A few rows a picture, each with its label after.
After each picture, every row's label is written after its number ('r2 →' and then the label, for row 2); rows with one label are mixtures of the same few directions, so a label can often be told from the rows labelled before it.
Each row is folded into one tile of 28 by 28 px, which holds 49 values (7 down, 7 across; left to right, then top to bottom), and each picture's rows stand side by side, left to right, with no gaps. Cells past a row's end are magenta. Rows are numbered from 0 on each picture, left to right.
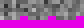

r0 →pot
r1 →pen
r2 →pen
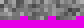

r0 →pen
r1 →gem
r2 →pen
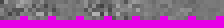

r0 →pen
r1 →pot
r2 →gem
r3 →pot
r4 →pot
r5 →pot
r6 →pen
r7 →pen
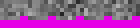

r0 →pot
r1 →gem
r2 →pot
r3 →gem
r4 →gem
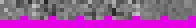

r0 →pen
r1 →gem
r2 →pen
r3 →pen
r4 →gem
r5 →gem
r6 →pen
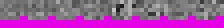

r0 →pot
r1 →pot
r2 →pen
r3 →gem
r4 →gem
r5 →pot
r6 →pot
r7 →pen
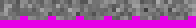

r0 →gem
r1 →pen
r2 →pen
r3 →pen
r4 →gem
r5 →pen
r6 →gem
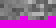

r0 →pen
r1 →pot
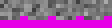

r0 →pen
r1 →gem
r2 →gem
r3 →gem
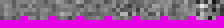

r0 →pot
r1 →pen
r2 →pot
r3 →pot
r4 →pot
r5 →pot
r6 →gem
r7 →gem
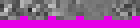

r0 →gem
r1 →gem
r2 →gem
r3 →pot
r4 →pot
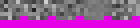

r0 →pen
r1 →pen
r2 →pot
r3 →gem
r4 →gem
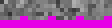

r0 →pen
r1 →pot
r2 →pen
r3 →gem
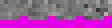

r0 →pen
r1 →gem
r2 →gem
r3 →pen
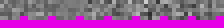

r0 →pen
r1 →pot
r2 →pen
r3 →pen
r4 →gem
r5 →pen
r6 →pot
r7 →pot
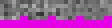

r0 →pot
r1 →pot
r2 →gem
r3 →pen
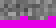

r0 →pot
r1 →gem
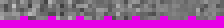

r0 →pot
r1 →gem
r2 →pot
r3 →pen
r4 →pot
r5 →pot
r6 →gem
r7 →gem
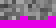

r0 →gem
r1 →pen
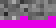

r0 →pot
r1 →pot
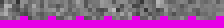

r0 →gem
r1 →pot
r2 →gem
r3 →pen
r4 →gem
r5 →pen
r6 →pot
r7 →gem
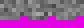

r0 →pen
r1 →pot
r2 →pen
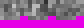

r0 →pot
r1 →gem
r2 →pen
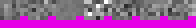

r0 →pot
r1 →pen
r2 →gem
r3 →pot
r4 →pot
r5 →pot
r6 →gem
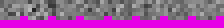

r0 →pot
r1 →gem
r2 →pot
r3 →pen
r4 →gem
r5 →gem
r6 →gem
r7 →pot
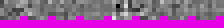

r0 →pen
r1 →gem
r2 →pen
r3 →pot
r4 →pot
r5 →gem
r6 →gem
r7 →pot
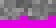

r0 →pen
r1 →gem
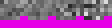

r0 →pen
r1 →pen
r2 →pot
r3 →gem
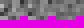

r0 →gem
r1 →gem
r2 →pot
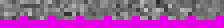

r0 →pot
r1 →gem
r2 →pot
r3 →pen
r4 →pot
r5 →pen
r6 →pen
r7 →pen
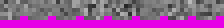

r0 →pen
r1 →pen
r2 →pen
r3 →gem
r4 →pot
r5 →pen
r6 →gem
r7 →pot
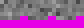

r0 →pen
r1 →pen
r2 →gem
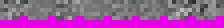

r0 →pen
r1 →pen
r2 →gem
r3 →pot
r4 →gem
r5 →gem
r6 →pen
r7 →gem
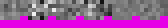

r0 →pot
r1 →pot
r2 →pen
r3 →gem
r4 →pen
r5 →gem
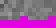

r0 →pen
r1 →pen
